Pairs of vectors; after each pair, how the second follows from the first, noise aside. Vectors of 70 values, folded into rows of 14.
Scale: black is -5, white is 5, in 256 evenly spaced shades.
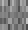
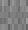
shrunk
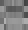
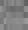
shrunk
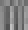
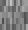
shuffled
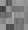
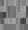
wrapped around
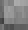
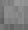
shrunk
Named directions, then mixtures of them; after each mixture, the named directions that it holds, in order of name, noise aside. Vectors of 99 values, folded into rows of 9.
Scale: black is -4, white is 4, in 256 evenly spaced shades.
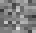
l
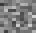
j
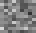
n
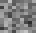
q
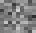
l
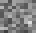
q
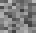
n, q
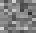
n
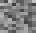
n, q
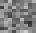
q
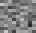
j, q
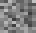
n, q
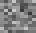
n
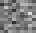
j, n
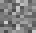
j, l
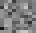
n, q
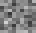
l, q
